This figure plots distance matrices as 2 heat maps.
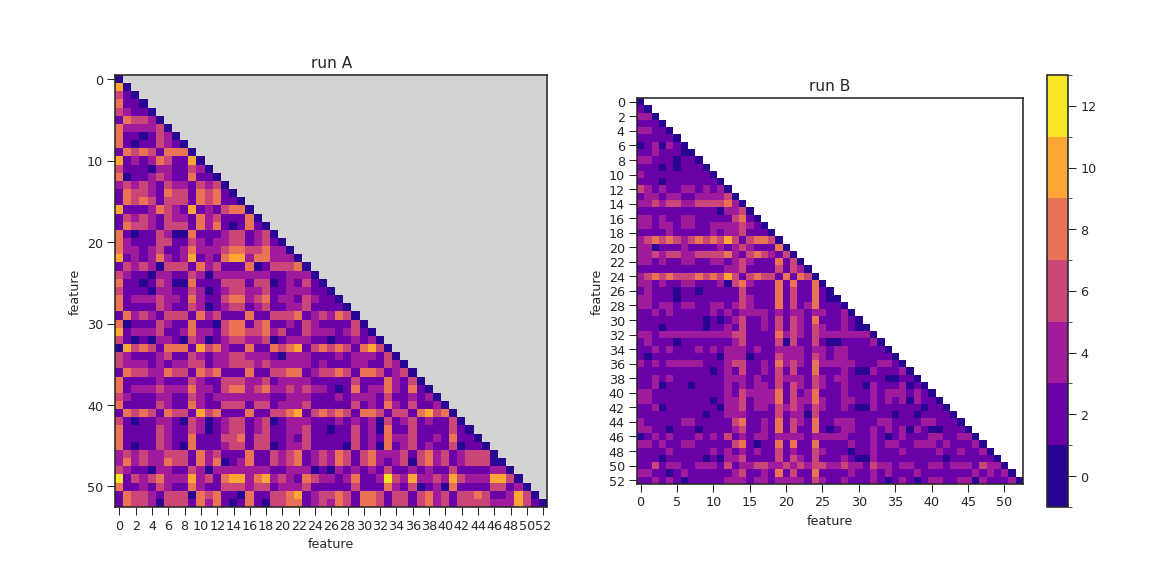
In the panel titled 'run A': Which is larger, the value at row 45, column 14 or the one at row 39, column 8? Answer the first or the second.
the first
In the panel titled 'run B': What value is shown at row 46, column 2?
4
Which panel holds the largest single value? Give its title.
run A
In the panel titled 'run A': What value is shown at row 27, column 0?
8
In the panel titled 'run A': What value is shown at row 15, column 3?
8
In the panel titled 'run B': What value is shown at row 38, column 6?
2
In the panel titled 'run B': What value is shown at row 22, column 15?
4
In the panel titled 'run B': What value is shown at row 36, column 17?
4
